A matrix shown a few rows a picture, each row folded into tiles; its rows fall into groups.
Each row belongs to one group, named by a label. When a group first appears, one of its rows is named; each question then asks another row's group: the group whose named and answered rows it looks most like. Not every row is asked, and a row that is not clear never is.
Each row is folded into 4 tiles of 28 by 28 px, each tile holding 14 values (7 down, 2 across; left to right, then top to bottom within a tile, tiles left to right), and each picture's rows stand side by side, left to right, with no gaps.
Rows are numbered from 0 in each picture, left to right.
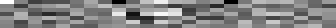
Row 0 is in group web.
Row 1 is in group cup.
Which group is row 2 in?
cup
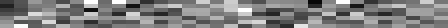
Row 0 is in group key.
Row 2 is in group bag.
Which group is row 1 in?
web
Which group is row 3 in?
web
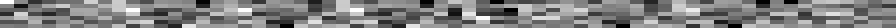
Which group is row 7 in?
cup
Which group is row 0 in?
web
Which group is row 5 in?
bag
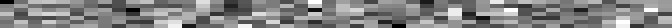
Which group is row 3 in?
bag
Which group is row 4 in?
cup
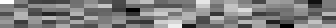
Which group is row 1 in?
key
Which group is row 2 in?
bag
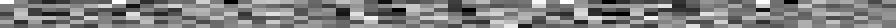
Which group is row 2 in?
cup
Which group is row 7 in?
cup
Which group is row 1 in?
web
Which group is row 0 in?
web
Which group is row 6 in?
key
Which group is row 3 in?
web
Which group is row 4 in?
key
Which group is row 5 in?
web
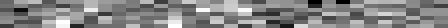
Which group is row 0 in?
key
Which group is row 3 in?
cup
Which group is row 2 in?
bag
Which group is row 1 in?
key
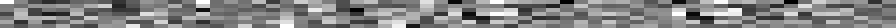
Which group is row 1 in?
key
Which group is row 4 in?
cup
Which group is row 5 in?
cup
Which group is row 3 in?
key
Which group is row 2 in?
key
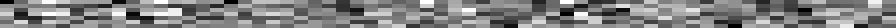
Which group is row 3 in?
key
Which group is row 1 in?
cup
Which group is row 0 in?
cup
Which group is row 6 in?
bag
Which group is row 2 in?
cup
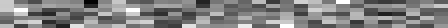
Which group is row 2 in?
key
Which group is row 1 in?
bag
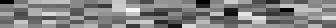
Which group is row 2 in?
web
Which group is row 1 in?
bag
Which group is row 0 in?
cup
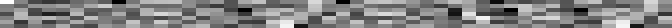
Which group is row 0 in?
web
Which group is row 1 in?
cup
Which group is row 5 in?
key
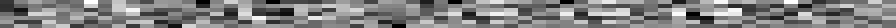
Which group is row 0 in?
key
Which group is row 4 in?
cup
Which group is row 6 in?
cup
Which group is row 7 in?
web
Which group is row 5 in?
cup
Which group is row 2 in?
web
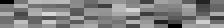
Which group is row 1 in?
bag
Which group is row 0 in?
cup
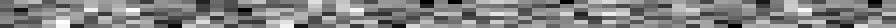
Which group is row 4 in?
cup
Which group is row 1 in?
bag
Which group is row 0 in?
key
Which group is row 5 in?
cup
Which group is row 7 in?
bag
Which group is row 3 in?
bag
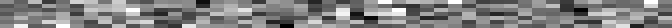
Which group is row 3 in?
cup
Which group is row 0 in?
key
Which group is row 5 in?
key
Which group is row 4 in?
web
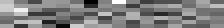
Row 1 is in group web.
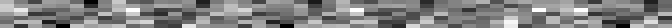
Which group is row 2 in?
bag
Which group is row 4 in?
key
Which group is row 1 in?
bag
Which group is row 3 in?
bag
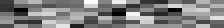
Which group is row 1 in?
web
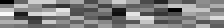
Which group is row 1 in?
web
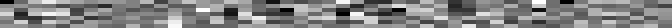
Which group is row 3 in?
web
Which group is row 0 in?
cup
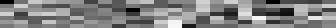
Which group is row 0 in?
cup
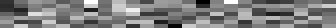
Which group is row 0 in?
key
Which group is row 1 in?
bag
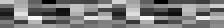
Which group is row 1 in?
web
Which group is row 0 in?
web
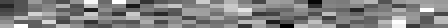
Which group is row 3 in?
key
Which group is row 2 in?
bag
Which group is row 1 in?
web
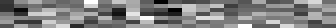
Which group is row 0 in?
key
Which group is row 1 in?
web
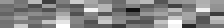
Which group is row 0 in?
key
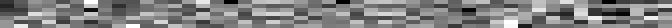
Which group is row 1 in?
key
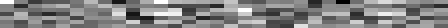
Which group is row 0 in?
web
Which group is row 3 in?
cup
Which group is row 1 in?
cup
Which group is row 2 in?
bag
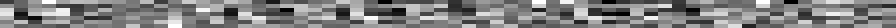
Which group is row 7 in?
cup
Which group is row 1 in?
key
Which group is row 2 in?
web
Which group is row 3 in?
web
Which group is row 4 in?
key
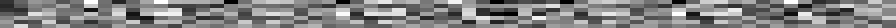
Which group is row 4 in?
web
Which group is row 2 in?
cup
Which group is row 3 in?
cup
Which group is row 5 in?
cup
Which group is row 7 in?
web
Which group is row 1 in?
cup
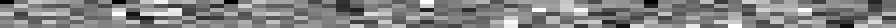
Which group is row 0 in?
cup
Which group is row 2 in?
cup
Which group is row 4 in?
key
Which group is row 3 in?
key
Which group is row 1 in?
cup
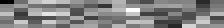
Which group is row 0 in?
cup
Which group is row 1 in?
bag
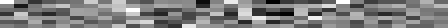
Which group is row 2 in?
web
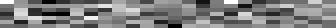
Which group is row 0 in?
web
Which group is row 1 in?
bag
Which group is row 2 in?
web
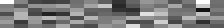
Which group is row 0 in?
web
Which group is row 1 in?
key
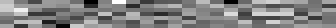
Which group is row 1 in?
web
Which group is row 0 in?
bag
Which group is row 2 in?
cup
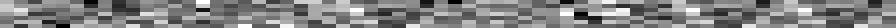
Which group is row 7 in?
bag
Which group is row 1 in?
key
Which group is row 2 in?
key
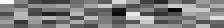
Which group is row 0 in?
web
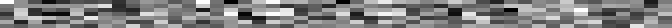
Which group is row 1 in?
key
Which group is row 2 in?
cup
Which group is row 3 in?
cup
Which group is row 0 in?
web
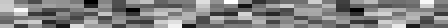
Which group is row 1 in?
key
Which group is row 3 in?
key
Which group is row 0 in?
bag
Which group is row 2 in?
web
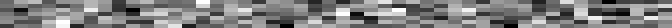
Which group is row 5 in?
web
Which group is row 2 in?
bag
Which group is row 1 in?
key
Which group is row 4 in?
bag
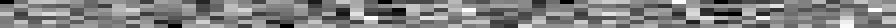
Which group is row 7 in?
key
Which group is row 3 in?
web
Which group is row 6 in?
web
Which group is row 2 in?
bag
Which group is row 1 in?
bag
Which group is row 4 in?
bag
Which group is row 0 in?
cup
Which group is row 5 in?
cup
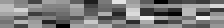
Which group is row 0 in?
bag
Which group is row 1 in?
web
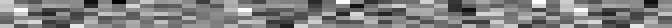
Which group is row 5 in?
bag
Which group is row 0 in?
bag
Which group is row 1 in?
cup
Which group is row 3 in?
web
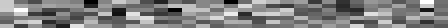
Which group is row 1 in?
web
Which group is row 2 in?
cup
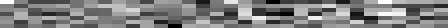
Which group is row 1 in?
bag
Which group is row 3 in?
cup
